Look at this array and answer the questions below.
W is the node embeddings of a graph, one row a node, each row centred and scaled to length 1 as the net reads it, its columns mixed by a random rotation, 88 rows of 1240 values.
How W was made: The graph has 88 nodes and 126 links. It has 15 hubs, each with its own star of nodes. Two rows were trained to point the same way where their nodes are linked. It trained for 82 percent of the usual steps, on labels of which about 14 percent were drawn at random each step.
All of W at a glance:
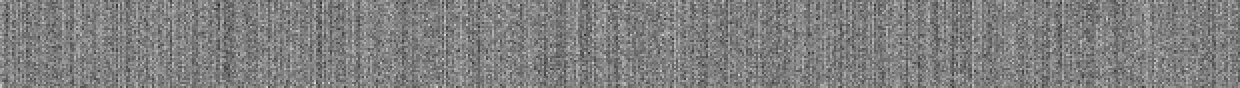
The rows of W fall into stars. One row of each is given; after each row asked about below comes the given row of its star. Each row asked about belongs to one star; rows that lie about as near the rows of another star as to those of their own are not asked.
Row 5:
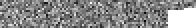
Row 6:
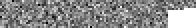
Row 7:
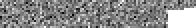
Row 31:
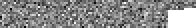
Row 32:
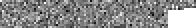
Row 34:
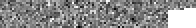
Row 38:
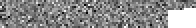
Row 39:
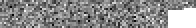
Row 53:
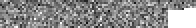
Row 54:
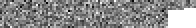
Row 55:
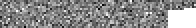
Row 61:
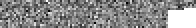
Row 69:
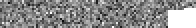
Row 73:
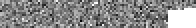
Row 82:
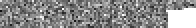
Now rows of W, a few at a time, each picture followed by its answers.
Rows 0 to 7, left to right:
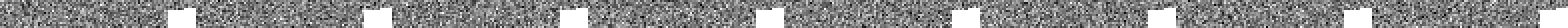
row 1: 7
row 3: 53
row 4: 34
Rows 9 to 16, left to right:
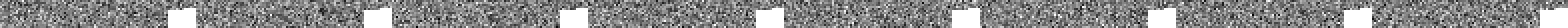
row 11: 69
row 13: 32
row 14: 34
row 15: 34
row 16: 53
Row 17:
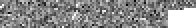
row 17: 73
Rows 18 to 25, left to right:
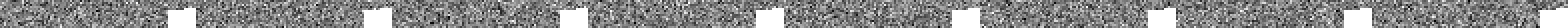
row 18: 34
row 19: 7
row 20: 32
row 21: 54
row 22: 7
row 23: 5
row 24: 31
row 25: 69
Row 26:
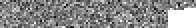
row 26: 53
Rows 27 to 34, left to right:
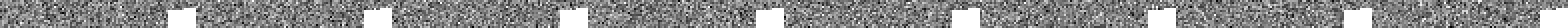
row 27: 82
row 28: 73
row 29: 34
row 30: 82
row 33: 31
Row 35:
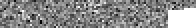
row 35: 54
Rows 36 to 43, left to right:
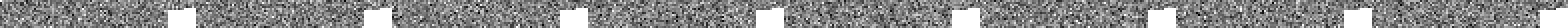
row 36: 32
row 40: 5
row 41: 31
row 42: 38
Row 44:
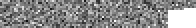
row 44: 55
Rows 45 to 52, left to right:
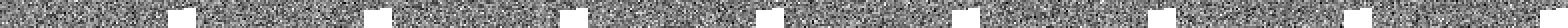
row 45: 82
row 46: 82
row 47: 31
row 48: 5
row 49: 7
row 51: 7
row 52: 53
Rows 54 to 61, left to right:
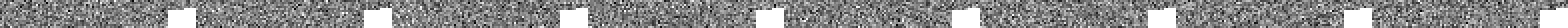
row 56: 5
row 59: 31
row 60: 6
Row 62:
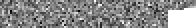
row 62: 55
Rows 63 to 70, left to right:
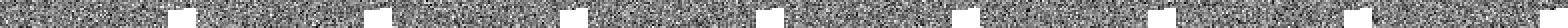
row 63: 32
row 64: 5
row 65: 39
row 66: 55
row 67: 73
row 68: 61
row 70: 38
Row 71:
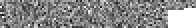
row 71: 38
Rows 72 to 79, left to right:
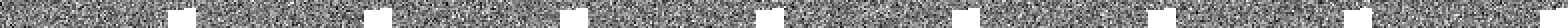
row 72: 32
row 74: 39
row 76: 53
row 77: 6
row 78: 69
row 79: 34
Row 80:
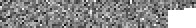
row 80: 55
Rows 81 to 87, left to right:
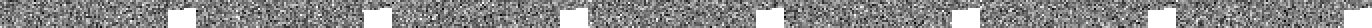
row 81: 39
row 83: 5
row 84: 32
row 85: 31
